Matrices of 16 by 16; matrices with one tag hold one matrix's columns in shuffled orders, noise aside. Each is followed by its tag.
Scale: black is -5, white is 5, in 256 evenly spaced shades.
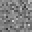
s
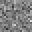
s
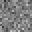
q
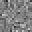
q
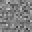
s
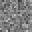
q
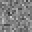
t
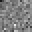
q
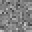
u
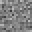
s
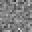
q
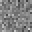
q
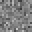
q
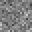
u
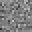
s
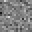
t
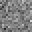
s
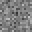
t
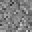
u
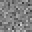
u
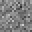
s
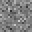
s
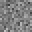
u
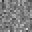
q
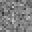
t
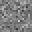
s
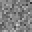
u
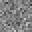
u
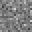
s
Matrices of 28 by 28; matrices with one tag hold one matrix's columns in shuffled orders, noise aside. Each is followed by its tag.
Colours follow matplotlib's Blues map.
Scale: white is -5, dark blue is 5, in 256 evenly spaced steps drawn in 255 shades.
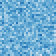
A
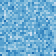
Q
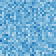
A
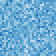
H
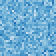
Q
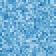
H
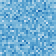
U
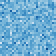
U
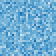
A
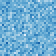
A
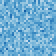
H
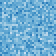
A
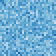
Q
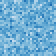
H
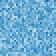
H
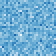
A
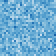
H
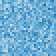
H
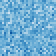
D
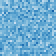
U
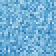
D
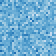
Q
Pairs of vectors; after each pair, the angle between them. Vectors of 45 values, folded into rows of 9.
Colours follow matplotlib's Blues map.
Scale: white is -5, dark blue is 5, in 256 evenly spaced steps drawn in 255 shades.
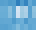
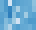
orthogonal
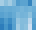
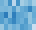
orthogonal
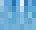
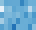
orthogonal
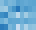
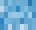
partly aligned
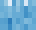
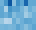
nearly opposite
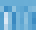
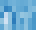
nearly parallel
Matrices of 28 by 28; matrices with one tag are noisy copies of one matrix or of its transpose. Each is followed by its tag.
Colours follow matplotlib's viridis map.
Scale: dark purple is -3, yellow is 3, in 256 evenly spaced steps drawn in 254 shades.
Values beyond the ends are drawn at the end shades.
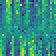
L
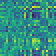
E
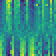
L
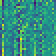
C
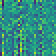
C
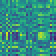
E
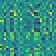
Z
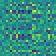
Z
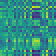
E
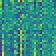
C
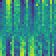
L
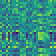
E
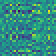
Z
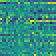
C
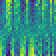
L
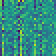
C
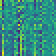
C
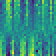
L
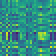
E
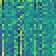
C
